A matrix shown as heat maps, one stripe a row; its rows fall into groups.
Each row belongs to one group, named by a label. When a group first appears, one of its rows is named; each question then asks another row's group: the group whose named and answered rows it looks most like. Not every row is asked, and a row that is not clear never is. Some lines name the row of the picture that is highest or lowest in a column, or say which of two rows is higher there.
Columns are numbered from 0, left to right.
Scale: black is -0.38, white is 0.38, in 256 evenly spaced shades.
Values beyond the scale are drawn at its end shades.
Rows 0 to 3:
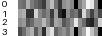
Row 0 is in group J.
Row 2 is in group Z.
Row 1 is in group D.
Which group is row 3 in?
J
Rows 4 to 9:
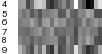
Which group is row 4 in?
Z
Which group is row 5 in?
J
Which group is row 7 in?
J
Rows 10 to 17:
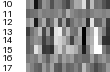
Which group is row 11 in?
J
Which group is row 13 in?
J
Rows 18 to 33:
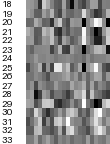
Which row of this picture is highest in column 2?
30
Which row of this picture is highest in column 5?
29
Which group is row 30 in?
J
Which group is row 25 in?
J
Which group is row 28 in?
D
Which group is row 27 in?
D
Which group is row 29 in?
Z
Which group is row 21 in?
Z
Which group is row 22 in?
Z
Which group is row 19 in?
Z
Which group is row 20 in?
J
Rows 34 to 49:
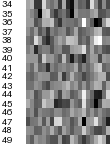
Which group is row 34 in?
D
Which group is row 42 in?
J
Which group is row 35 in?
D
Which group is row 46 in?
D
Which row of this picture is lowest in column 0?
47
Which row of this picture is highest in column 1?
34
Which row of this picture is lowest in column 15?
34
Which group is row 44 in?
Z
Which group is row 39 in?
D
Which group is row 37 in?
J
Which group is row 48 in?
Z
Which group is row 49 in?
J
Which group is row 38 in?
J
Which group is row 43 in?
J
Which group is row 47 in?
J
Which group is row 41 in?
J
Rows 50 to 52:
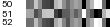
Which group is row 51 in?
Z
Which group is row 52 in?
J
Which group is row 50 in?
J
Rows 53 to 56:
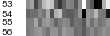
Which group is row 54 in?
J
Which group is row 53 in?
Z
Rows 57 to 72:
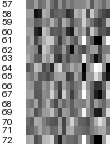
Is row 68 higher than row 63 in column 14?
No
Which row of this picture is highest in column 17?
64
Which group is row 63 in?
Z
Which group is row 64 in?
J
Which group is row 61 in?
Z
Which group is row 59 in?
Z
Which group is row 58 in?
D
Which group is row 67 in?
Z
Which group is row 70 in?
J
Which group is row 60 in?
D
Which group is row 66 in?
Z
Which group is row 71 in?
J
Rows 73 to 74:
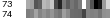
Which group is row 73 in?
Z
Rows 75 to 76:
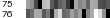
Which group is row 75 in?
D
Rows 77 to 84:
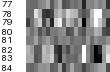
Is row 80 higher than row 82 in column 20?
No
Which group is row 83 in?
Z
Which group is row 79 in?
J
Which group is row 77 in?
J
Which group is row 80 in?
J
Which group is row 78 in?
J
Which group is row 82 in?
Z
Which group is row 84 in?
J
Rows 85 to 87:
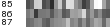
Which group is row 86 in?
D
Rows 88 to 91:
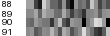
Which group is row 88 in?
D
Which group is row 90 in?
J
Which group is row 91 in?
Z
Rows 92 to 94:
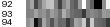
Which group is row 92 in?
Z
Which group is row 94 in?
D
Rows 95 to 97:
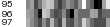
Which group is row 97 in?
Z
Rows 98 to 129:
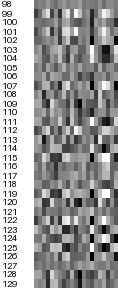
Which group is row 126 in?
J
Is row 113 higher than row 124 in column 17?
No
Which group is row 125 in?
Z
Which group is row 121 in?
D
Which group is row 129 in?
D
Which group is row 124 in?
J
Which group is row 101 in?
J
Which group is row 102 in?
J
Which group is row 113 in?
D
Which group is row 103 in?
Z
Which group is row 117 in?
J
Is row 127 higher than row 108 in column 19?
No
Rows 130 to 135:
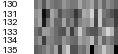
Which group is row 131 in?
D
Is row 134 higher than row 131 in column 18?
Yes
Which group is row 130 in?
D
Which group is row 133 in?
J
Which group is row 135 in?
J
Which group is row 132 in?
D
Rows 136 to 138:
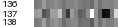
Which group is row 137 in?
Z
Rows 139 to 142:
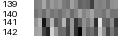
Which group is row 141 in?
D
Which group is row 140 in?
D
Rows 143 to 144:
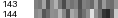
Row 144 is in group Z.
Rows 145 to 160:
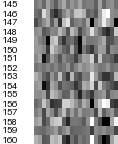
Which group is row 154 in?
D
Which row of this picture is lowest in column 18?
158
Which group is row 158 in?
Z
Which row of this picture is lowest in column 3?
149
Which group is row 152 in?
D
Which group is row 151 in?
D
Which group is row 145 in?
D
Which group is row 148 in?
Z
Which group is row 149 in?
D
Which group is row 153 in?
Z
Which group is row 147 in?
J
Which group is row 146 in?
J
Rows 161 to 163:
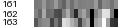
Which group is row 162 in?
J
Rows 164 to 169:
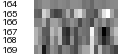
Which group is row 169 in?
D
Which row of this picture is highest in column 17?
165
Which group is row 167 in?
Z
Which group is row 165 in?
J
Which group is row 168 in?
Z
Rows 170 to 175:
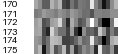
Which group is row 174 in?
Z
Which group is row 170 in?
Z
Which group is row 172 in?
Z
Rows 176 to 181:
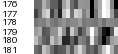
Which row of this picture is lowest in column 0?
177
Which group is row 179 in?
Z
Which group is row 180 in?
Z
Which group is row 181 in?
J
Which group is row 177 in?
J
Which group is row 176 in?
J
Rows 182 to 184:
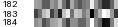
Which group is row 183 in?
J
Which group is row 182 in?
Z
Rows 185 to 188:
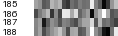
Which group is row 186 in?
J
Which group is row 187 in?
D
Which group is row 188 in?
Z
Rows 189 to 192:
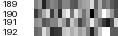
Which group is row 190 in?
J
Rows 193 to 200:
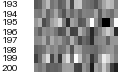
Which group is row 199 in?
J
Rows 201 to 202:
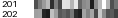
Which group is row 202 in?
D
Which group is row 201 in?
J
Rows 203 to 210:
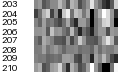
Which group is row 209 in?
J
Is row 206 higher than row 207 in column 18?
No
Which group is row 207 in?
J
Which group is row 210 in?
Z
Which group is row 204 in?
J
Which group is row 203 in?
Z
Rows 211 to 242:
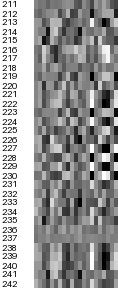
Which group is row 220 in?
D
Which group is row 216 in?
J
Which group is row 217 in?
J
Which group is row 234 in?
Z
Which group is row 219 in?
J
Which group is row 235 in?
D
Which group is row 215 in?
D
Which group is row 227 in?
Z
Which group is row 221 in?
Z
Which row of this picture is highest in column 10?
216
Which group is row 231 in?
Z
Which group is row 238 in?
Z
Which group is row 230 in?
J
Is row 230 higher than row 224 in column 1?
No
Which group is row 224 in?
Z
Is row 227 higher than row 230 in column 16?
No
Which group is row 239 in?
Z
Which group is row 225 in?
J
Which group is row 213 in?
Z
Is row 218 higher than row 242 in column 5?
Yes
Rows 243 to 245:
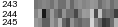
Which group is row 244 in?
D
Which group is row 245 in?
Z
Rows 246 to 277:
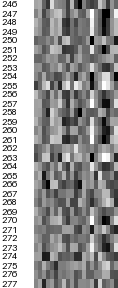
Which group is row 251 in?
Z
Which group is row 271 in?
J
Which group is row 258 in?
D
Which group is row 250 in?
J
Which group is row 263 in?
J
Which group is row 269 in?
Z
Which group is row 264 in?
Z
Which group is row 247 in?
Z
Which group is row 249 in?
Z
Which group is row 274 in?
D
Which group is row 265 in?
D
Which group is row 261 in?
Z
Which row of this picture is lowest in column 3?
266
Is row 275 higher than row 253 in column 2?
Yes
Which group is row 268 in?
J
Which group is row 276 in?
J
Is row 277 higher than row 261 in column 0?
No
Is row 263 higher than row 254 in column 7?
Yes
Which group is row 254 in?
J
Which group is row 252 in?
J
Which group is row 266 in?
D
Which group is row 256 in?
Z
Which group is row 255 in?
J
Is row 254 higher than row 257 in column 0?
No
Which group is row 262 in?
J
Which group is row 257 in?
Z
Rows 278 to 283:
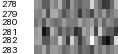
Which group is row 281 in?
D
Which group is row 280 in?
D
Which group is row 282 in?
Z
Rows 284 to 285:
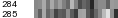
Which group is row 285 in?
J
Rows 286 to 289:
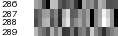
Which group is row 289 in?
Z
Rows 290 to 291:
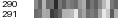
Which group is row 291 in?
J
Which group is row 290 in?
J
